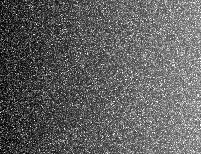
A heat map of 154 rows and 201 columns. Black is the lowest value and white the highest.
The field climbs toward the right. No regular stripes run through it. No single row or column stands out from its neighbours. The grain is fine, like static. Overall the values sit about 40% of the way up the scale.
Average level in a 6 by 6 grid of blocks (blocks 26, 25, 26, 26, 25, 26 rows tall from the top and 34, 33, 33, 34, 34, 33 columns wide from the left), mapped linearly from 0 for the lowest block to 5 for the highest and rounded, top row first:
0 1 2 3 4 5 | 0 1 2 3 4 5 | 0 1 2 3 4 5 | 0 1 2 3 4 5 | 0 1 2 3 4 5 | 0 1 2 3 4 5
